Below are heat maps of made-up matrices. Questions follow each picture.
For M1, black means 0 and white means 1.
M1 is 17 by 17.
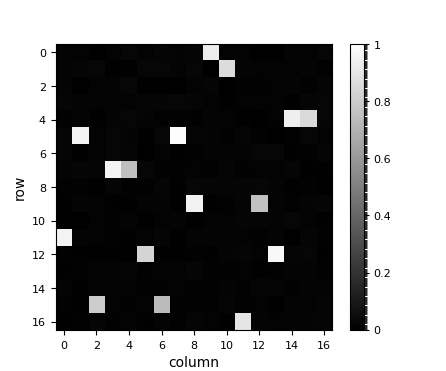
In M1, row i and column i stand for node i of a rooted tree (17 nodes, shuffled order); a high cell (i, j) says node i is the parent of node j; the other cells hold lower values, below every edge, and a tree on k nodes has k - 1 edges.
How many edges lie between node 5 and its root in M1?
5
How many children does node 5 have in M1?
2
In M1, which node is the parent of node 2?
15
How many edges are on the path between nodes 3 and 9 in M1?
4
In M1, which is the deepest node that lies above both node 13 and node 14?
12
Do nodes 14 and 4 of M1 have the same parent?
no
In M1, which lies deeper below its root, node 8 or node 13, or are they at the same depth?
node 13
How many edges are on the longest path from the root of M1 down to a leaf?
9
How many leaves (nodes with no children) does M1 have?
7
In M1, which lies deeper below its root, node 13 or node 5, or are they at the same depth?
the same depth
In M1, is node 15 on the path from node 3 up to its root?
no
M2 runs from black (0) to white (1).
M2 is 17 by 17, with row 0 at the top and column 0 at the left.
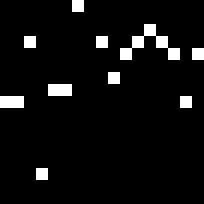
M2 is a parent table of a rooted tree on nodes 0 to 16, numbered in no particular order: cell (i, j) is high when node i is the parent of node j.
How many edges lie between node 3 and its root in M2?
3
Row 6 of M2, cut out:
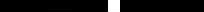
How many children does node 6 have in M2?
1
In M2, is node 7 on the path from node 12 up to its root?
yes
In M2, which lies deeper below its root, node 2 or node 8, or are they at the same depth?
the same depth
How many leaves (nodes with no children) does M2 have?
9
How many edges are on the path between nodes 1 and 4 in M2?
4
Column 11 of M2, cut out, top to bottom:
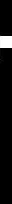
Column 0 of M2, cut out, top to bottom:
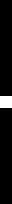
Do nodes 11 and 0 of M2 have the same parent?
no
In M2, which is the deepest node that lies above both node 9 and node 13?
3
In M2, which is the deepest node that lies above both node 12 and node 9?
3
